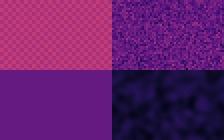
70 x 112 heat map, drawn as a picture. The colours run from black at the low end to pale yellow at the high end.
It is made of 2 by 2 panels. Panel 1,1: middling, checkered, faint in contrast. Panel 1,2: low, fine-grained. Panel 2,1: low, flat. Panel 2,2: very low, blotchy, faint in contrast.
